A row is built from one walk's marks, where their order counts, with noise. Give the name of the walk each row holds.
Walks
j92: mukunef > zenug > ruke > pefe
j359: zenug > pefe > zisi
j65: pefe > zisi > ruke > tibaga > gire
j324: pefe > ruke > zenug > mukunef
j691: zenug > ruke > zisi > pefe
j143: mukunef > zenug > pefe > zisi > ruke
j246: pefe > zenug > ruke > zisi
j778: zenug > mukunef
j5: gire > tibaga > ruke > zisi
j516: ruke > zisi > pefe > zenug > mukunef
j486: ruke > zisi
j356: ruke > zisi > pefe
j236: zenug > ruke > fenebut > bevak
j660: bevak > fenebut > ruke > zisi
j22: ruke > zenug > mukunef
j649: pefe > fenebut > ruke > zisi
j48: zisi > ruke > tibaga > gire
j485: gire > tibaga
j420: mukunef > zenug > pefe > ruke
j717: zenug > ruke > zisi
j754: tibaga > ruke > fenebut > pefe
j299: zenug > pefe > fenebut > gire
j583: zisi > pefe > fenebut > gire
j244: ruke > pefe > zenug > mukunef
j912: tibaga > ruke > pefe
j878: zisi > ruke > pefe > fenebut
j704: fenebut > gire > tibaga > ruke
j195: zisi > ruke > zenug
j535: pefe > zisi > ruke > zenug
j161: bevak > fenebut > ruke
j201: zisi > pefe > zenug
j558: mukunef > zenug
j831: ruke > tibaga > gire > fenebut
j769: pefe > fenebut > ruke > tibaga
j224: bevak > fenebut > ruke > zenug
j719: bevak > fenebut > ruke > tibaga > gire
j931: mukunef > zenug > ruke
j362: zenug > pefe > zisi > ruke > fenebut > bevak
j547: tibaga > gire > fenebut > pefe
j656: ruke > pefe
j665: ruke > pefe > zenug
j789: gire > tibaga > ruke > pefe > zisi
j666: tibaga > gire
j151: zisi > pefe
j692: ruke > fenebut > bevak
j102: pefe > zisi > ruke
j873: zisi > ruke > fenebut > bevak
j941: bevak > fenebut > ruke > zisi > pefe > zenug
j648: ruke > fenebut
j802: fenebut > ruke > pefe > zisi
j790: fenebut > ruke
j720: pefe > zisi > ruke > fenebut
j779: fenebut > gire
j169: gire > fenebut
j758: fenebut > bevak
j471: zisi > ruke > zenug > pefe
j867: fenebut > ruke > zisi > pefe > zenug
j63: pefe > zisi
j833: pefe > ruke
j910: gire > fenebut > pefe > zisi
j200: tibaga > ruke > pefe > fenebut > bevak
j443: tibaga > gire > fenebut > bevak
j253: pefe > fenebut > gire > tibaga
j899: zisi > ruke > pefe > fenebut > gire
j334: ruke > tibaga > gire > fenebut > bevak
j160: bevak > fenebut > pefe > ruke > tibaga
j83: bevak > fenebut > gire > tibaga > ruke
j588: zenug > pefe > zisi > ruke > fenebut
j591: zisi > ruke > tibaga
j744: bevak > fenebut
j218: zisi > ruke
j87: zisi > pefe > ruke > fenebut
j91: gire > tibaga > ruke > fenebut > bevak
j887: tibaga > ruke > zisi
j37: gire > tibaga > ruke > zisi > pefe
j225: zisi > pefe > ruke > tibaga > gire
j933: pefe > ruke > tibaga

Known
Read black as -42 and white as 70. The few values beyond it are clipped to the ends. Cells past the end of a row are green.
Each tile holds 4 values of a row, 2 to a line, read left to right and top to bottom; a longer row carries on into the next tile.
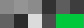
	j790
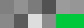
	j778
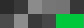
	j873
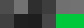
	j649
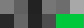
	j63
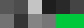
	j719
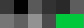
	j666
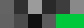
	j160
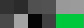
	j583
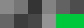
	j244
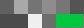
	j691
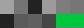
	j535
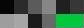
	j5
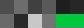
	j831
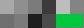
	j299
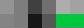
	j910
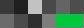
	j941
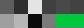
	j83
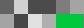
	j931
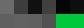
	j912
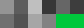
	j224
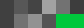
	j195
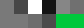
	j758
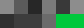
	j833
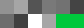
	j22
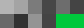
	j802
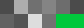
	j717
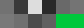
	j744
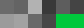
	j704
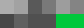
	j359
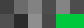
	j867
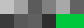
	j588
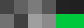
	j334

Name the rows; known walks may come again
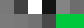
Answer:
j758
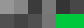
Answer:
j656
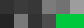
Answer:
j151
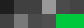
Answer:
j218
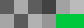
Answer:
j558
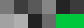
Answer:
j789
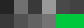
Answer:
j356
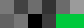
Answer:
j253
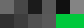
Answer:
j933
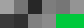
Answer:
j324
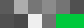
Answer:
j691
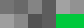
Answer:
j169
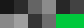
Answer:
j37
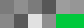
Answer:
j778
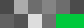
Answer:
j717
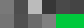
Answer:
j161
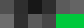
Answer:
j547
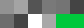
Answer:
j22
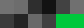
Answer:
j769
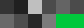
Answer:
j941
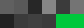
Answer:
j65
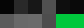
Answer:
j887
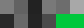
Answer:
j63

